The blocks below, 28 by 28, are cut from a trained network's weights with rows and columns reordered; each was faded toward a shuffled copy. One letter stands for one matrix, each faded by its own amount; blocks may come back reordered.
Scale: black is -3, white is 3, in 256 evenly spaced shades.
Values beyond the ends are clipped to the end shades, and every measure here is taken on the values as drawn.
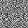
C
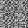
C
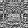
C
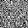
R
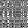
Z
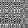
Z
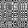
Z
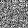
R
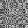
C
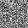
R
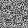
R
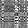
Z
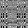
Z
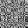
C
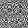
C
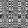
Z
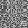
C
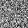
R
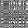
Z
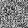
R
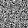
R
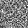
R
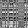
Z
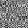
C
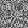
C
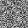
C
